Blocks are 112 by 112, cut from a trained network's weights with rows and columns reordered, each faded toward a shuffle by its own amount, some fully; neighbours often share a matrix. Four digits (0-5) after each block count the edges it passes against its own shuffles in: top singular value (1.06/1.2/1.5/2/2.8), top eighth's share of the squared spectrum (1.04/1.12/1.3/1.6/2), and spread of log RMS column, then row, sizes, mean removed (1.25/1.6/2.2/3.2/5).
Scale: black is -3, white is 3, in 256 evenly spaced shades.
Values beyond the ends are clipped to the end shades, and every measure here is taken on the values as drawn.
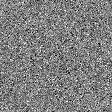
0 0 0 0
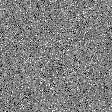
0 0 0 0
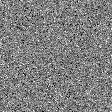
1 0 0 0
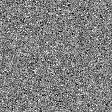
2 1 0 0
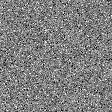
0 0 0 0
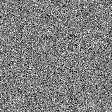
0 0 0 0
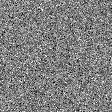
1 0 0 0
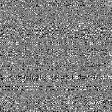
4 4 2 4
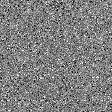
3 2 0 1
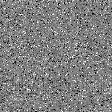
3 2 0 2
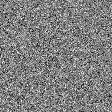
2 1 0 0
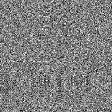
3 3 1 2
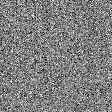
2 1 0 0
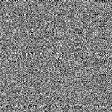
4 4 1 3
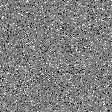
2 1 0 0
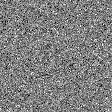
2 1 0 0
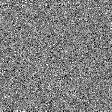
3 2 0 1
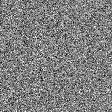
2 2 0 0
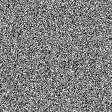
2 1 0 0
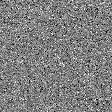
2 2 0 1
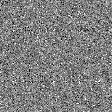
3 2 1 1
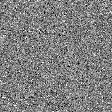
3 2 0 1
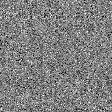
3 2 0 1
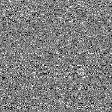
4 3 0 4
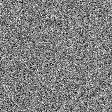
1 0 0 0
